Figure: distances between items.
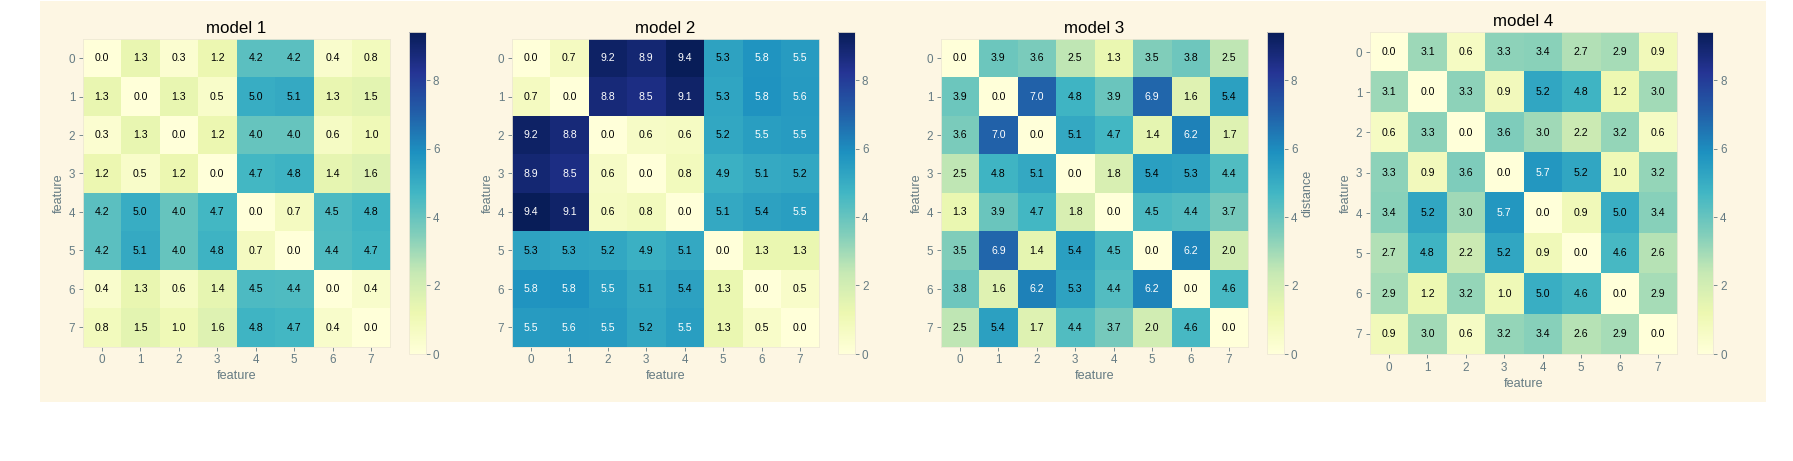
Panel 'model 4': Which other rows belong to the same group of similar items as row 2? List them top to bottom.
0, 7
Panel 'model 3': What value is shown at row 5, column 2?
1.4
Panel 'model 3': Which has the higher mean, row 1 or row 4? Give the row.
1
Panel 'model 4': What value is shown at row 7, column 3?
3.2
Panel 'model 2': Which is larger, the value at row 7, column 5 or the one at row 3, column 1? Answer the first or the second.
the second
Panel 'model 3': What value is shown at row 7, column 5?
2.0
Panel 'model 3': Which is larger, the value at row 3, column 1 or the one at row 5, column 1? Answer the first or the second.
the second
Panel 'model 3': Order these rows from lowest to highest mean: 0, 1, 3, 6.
0, 3, 6, 1
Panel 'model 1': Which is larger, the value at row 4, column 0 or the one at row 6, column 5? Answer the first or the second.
the second
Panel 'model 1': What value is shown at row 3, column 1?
0.5
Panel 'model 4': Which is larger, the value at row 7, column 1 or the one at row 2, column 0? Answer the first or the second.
the first
